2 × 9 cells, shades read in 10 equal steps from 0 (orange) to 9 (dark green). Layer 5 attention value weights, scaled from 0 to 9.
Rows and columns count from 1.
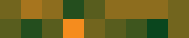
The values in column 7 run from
4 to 7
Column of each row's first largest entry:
4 8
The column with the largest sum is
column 8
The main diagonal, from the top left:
5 8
